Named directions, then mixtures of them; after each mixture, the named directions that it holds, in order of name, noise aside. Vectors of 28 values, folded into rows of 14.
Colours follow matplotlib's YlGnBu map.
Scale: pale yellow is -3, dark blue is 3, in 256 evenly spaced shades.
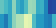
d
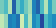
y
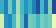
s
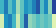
s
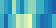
d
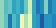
d, y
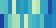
d, s, y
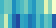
d, s, y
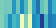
d, y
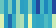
d, s, y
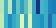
d, s, y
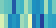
y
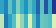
d, s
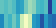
d, s, y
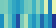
s, y
